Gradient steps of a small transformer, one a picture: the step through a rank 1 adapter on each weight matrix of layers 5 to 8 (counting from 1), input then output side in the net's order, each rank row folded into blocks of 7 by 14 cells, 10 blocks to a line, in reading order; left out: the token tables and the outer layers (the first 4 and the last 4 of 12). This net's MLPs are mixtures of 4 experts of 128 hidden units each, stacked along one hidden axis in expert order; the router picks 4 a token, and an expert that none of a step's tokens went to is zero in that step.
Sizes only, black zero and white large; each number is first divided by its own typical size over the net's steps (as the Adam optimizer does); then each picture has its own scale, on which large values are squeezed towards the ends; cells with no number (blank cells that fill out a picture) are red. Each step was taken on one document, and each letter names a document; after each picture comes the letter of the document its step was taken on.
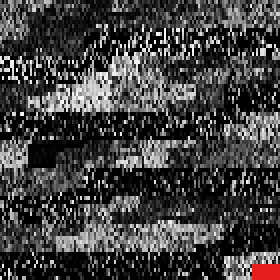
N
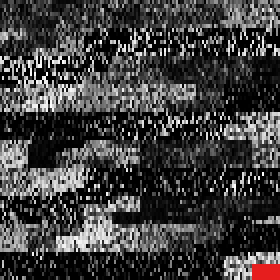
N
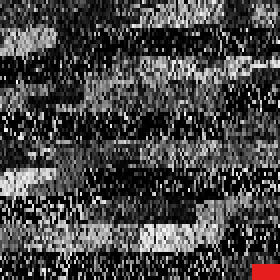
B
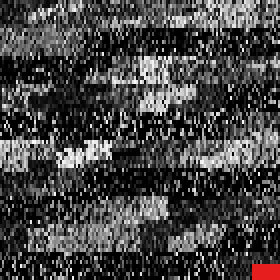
B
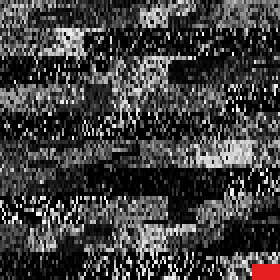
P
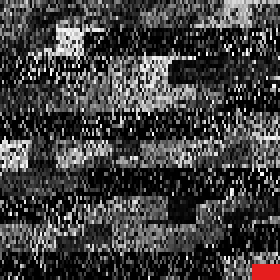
P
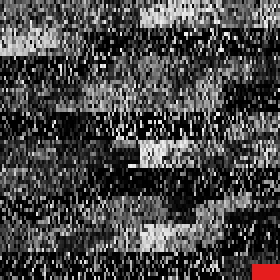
B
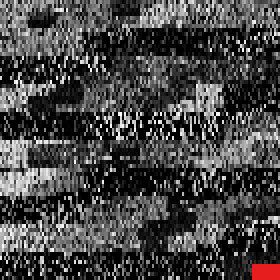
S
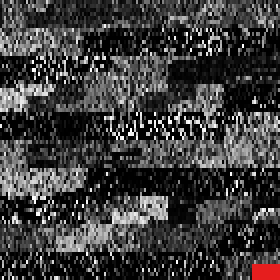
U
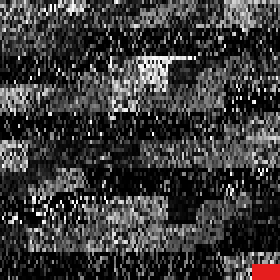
P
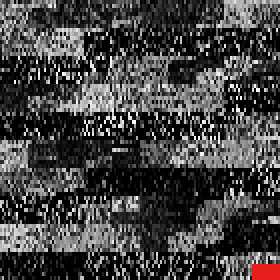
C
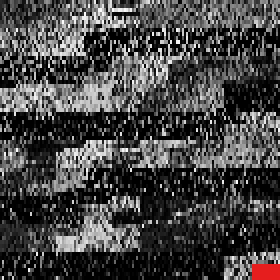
N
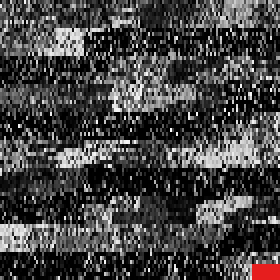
C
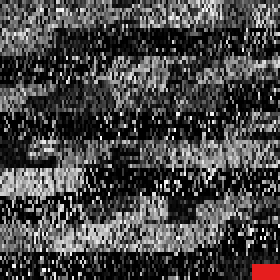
S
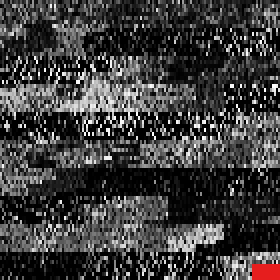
P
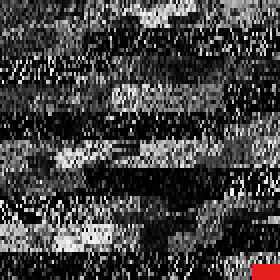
C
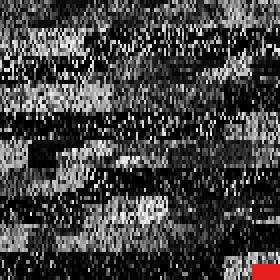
N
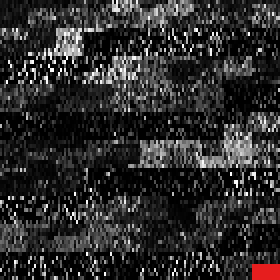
U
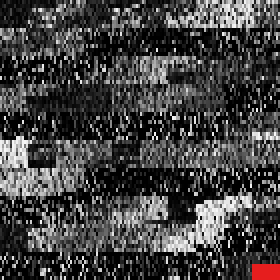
B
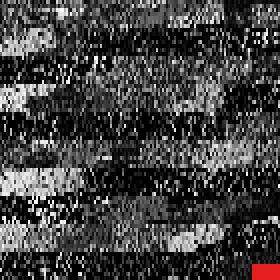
S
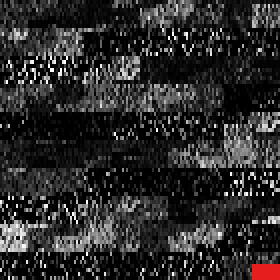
U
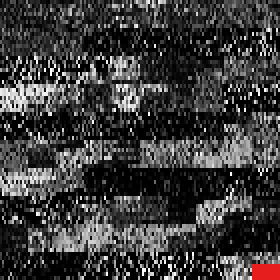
P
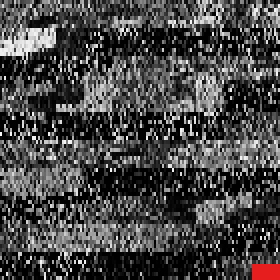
B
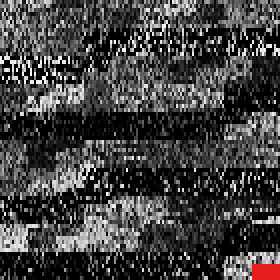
N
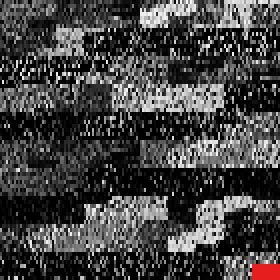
C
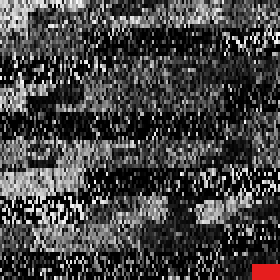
B
